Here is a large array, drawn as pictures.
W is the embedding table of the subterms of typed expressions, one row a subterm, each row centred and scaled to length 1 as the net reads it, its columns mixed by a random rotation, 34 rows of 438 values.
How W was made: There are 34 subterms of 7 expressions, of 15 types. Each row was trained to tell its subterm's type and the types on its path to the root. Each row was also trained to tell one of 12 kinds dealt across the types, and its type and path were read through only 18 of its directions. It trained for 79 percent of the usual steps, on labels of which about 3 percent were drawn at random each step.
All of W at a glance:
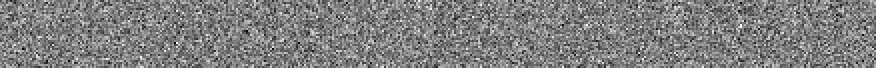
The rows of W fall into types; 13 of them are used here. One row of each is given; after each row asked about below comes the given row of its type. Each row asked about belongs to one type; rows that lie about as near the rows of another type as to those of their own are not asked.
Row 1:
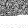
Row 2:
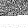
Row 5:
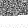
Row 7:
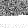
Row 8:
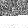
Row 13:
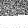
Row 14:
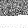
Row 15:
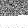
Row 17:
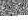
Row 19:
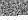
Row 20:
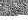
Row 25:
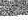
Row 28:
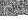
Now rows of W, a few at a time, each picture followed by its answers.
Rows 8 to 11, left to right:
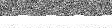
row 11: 25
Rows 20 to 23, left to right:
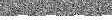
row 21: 5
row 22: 25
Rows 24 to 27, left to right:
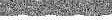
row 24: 13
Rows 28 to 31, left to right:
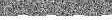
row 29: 5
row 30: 17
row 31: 2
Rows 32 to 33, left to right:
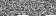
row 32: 7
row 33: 15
